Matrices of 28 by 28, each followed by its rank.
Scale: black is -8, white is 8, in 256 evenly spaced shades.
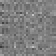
five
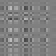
one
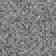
full rank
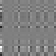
one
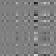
one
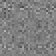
five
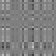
one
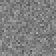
full rank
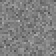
full rank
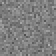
full rank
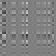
one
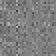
five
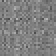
five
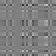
one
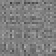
five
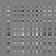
one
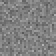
full rank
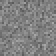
full rank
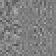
five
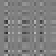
one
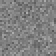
full rank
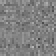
five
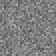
full rank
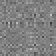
five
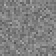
full rank
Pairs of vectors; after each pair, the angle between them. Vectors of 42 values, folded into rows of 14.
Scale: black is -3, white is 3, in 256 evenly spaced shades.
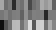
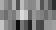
partly opposed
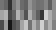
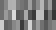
partly opposed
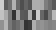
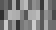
orthogonal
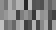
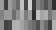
partly aligned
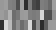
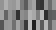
partly aligned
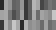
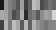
nearly parallel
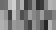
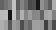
partly aligned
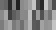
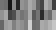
nearly parallel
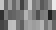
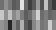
partly opposed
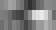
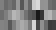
partly opposed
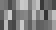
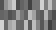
partly opposed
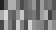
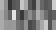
partly opposed
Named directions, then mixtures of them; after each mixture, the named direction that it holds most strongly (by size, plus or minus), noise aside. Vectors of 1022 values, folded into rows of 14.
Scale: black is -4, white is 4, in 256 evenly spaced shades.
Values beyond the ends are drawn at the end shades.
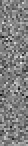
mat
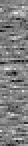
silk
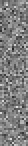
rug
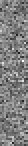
rug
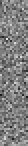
mat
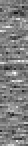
silk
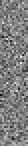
mat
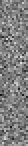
mat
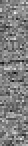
silk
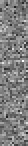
rug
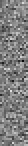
mat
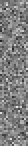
rug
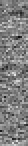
silk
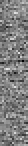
silk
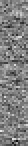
silk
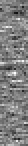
silk
